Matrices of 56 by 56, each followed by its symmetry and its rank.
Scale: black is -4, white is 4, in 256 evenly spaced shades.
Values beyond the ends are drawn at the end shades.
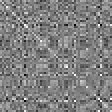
symmetric, rank five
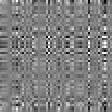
neither, rank two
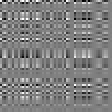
neither, rank one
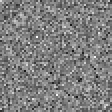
symmetric, full rank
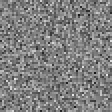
antisymmetric, full rank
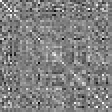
symmetric, rank five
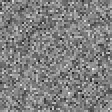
symmetric, full rank
